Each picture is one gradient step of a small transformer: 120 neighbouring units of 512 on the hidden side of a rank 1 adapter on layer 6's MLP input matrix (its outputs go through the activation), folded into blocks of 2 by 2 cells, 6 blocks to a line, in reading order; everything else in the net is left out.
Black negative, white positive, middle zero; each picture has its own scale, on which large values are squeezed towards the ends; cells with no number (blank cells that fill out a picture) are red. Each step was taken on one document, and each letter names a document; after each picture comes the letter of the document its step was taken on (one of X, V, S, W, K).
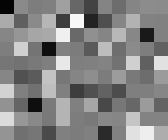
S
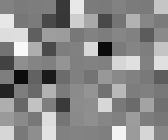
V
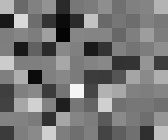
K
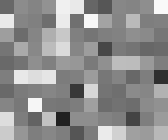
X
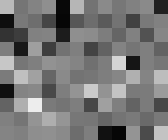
K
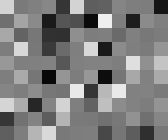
V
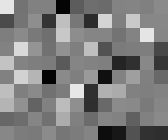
V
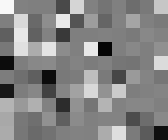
V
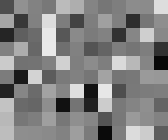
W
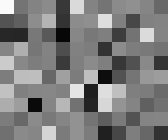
W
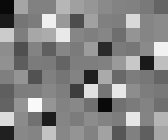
X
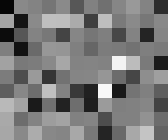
W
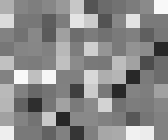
S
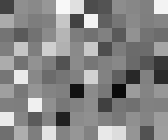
X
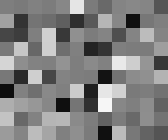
W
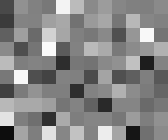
X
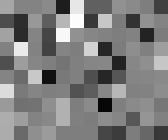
V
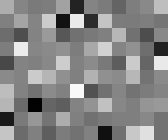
S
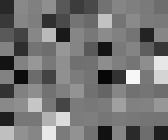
X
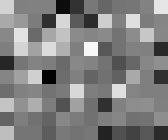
V
